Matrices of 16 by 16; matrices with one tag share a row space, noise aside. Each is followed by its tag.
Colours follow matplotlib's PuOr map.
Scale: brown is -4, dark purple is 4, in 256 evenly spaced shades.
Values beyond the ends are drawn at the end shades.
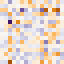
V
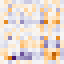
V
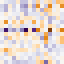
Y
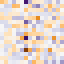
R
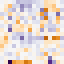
V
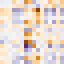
R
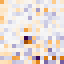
R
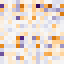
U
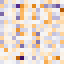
U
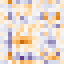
V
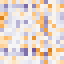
Y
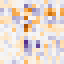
R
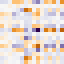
R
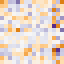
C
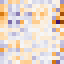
C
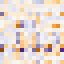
U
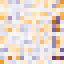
C
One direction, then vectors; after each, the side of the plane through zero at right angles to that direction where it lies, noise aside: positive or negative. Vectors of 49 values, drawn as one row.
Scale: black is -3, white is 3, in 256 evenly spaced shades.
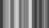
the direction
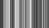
positive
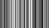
positive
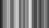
positive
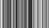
negative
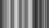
positive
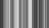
positive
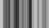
negative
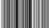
negative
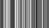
positive
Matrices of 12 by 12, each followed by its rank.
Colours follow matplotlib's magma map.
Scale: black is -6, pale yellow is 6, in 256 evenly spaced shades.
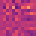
two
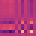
one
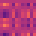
one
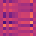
one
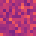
full rank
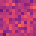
full rank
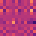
two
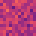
full rank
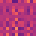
two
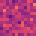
full rank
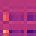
one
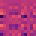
two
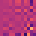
two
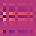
one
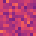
full rank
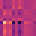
one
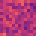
full rank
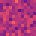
full rank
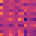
two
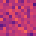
full rank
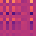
one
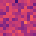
full rank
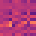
two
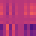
one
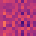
two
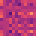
two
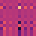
one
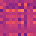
two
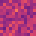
full rank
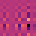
one
